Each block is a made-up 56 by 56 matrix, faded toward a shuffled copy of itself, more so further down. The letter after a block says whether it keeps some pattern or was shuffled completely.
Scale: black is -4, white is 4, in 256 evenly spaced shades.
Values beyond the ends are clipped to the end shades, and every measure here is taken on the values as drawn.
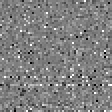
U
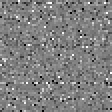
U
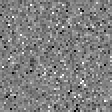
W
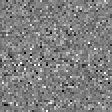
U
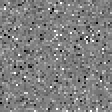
W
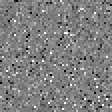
W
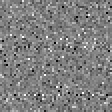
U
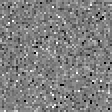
W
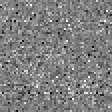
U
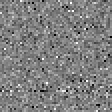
U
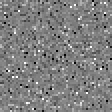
W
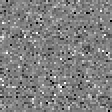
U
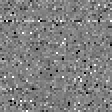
U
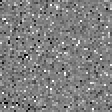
W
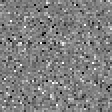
U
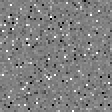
W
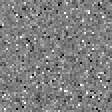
W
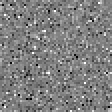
W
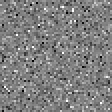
W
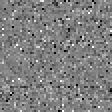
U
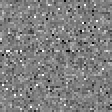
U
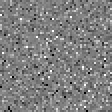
W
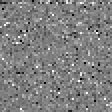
U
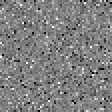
W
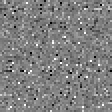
U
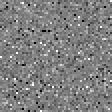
W
